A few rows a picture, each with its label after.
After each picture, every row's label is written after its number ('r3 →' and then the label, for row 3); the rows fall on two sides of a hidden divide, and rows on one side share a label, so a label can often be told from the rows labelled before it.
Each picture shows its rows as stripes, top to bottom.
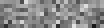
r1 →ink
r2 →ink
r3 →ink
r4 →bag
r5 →ink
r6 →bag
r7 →ink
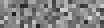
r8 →ink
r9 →ink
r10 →ink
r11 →ink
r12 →ink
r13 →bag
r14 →ink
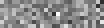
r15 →bag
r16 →ink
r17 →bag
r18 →ink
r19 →bag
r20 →ink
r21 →ink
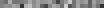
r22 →ink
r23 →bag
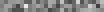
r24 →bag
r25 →ink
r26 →ink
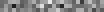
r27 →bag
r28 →ink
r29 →bag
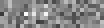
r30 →ink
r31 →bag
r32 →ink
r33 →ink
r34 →bag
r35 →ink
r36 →ink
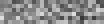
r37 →ink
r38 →bag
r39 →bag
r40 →ink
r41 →bag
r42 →bag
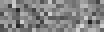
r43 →ink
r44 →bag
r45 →ink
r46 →ink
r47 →ink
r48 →ink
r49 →ink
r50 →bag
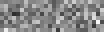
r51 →ink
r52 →ink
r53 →ink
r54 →ink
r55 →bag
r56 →bag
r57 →ink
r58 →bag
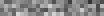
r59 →bag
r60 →bag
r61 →ink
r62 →bag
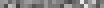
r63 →ink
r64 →ink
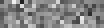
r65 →bag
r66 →bag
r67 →ink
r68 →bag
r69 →ink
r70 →ink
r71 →ink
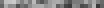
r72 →bag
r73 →bag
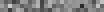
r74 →ink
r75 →bag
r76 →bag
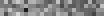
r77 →bag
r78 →ink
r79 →bag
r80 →bag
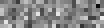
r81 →ink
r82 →ink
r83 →ink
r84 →bag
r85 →ink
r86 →bag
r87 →bag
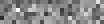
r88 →ink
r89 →ink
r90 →bag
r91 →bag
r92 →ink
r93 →bag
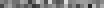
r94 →ink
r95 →ink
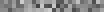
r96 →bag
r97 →ink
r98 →ink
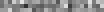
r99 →bag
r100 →ink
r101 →ink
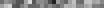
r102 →ink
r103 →ink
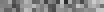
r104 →ink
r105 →ink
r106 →ink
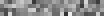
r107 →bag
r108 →bag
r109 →ink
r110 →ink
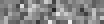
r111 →ink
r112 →bag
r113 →ink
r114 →bag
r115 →ink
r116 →ink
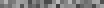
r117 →bag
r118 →ink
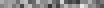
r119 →ink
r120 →ink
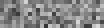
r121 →ink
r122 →ink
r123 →ink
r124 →ink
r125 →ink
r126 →bag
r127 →bag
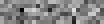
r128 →bag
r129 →ink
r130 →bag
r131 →bag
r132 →ink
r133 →ink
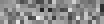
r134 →bag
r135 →bag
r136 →bag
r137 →bag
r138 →ink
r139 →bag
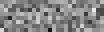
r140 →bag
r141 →ink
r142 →ink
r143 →bag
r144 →ink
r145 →bag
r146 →ink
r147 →bag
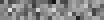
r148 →ink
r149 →bag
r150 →bag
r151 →ink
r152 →bag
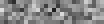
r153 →ink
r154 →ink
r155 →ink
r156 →bag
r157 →bag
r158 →ink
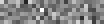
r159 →bag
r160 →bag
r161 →ink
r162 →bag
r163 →bag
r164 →ink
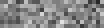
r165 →ink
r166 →bag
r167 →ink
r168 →ink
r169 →ink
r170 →ink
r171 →bag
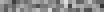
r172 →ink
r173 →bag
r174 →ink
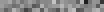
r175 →bag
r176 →ink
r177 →bag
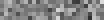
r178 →ink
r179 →bag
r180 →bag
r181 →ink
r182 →bag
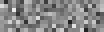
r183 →ink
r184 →ink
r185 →ink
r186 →ink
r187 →bag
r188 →bag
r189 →bag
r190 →ink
